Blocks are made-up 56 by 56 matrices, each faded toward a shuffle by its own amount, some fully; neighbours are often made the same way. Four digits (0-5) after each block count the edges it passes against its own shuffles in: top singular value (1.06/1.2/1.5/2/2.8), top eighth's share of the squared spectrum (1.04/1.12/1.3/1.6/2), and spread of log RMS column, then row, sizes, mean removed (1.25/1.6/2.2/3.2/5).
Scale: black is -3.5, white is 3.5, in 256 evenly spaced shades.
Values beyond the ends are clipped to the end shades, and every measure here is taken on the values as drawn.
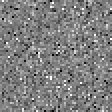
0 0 0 0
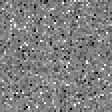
0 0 0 0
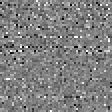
2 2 0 3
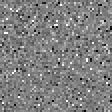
0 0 0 0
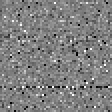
2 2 0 2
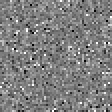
0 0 0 1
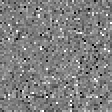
1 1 0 1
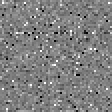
1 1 0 0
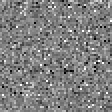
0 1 0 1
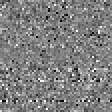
2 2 0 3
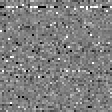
3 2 0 2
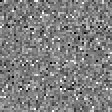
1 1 0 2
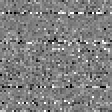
2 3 0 3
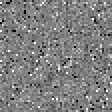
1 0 0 0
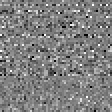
1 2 0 3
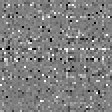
3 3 1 2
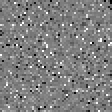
1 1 0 0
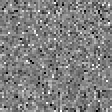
3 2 0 1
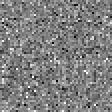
3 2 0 0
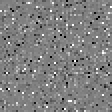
2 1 0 0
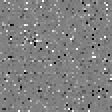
2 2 0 0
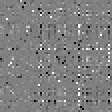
4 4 2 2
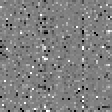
3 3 1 1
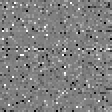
3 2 0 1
